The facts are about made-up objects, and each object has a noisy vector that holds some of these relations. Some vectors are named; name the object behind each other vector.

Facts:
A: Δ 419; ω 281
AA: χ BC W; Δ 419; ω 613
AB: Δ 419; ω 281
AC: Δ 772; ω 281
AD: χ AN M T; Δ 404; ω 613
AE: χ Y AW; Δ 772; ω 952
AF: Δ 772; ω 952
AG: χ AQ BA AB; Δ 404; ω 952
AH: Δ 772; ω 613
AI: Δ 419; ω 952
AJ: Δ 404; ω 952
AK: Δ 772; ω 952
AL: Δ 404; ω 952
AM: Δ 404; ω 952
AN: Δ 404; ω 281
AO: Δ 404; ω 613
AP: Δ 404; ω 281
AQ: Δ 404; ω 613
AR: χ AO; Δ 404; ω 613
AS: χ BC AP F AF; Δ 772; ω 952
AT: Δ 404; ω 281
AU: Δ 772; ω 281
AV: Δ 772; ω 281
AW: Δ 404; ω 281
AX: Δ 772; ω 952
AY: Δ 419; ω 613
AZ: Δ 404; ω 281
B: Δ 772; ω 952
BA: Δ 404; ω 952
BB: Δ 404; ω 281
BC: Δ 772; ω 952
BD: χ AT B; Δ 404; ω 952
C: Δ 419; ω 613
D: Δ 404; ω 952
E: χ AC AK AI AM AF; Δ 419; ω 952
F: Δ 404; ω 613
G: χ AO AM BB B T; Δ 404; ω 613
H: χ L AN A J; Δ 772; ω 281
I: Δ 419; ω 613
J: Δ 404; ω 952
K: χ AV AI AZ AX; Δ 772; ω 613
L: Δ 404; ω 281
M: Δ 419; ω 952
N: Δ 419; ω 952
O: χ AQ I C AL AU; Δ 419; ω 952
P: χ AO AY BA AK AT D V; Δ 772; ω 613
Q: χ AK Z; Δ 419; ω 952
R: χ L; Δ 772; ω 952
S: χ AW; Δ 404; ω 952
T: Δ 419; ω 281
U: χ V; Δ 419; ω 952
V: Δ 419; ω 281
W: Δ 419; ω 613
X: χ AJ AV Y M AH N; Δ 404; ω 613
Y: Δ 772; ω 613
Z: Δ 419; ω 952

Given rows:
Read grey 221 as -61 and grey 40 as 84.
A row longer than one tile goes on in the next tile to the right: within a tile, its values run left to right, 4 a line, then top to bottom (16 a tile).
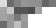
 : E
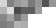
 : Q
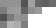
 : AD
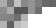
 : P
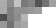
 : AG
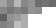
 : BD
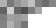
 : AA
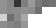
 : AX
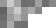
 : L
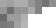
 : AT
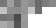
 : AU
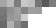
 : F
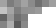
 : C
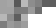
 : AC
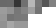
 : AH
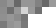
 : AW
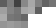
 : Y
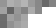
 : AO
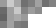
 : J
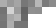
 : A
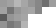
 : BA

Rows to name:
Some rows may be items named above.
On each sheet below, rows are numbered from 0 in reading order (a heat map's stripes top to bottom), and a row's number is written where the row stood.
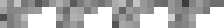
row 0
AG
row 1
AZ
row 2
AM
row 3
AX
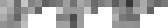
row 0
AK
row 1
AU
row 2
Y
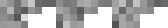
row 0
AS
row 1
T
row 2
AM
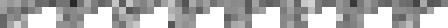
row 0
G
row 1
AV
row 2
U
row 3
AI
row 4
AD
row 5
BC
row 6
AX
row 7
X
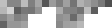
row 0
Z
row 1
B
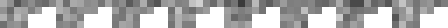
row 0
AZ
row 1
AB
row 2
AJ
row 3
W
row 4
AH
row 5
S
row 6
K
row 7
AN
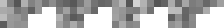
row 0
AI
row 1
AE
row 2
AF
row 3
O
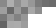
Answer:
BB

